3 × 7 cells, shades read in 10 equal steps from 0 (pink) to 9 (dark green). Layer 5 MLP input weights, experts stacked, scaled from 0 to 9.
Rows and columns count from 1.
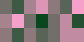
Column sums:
12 14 12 16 14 10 10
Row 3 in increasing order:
2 2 4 4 5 6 7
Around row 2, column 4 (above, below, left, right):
1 6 5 5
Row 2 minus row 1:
-2 -7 2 8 1 -4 8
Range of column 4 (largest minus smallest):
8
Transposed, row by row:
5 3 4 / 7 0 7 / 3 5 4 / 1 9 6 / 4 5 5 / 6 2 2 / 0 8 2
